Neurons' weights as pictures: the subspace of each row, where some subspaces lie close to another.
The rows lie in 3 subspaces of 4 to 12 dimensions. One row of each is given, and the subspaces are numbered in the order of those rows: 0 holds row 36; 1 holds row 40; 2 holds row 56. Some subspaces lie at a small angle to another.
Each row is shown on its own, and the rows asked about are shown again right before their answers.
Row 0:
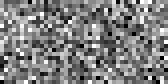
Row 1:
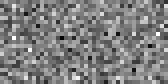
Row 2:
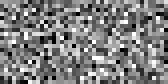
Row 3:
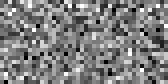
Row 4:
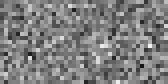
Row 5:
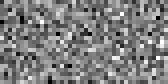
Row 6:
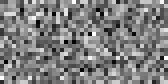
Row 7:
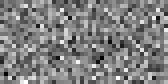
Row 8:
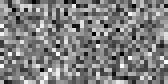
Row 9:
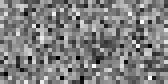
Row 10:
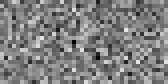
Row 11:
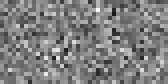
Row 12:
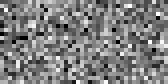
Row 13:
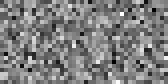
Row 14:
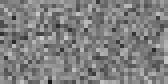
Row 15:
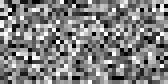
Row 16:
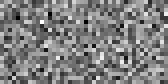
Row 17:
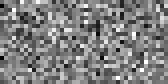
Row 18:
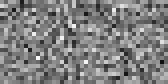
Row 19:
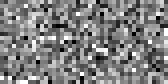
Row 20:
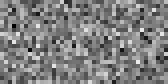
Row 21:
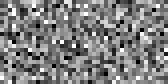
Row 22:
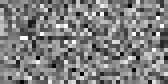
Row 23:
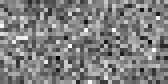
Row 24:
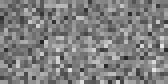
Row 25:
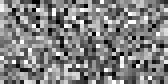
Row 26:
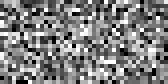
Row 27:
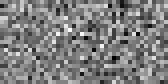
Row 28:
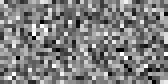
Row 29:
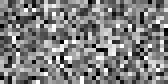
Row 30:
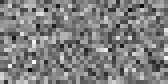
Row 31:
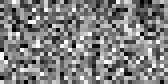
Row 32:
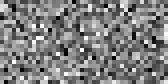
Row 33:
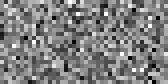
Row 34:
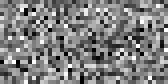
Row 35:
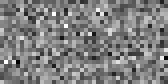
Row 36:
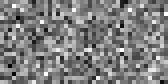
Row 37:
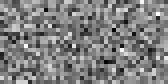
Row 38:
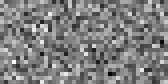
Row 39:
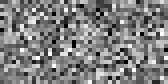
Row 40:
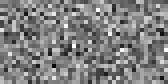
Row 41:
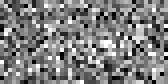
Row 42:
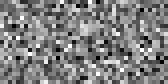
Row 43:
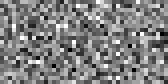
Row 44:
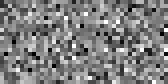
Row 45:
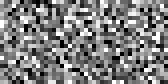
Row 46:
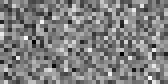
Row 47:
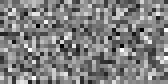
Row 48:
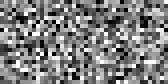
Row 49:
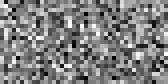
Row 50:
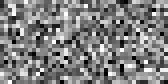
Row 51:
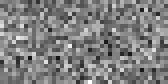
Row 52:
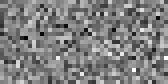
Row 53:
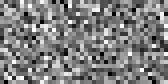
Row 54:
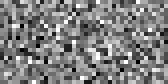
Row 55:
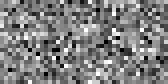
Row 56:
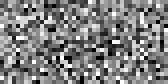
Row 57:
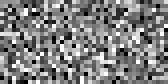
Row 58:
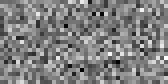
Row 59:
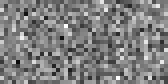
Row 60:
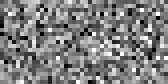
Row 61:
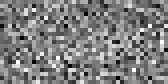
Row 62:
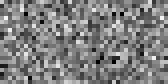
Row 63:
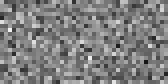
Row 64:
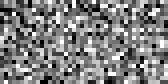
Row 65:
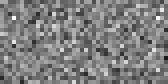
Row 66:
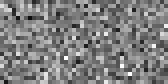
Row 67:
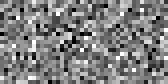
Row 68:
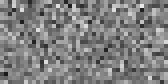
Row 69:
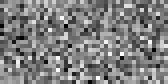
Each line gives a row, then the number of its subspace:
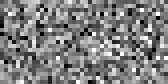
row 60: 2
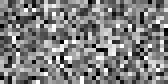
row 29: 2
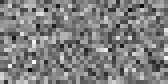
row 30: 0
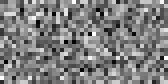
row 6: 1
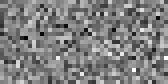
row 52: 2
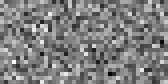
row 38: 0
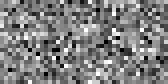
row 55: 2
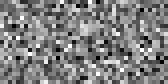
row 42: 1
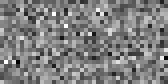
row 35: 1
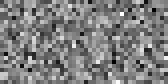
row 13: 0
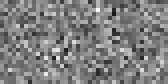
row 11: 2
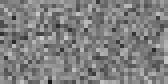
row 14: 1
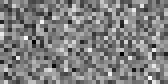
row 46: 0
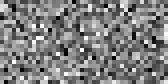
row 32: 0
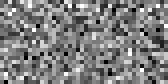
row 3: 0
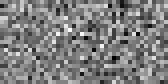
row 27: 0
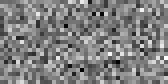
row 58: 1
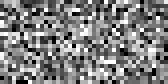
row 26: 1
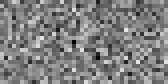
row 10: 1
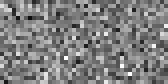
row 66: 0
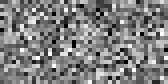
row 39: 1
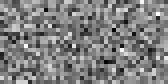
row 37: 1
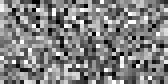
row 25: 0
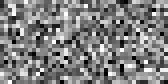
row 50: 0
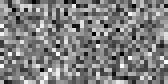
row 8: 0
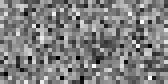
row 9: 0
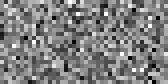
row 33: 0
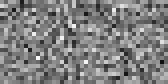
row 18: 0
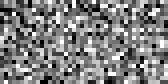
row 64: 0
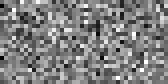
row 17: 0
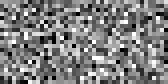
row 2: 1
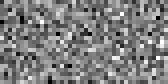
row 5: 0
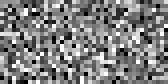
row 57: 2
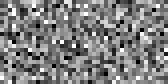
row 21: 2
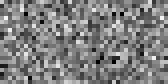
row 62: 0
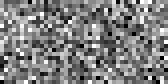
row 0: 1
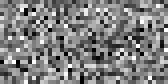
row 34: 2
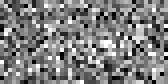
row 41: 0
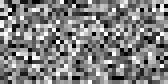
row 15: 0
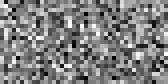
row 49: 0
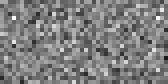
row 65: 1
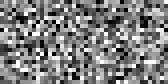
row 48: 0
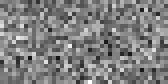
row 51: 1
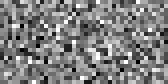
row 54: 1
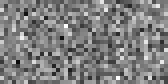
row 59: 1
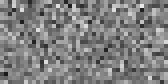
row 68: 0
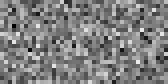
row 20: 2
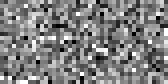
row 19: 2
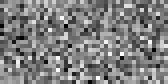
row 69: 1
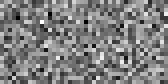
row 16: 0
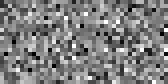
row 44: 0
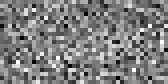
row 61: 2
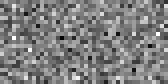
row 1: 0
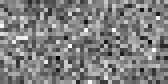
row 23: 1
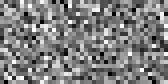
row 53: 0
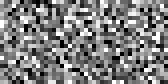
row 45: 0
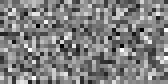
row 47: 2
